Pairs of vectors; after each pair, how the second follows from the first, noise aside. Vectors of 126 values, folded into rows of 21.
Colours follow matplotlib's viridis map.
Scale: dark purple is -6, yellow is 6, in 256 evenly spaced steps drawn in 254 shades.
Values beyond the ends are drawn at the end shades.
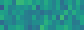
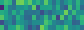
scaled up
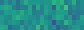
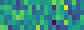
scaled up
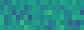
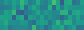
shuffled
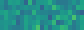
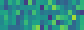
scaled up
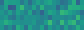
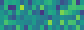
scaled up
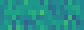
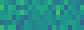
shuffled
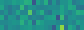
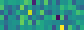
scaled up
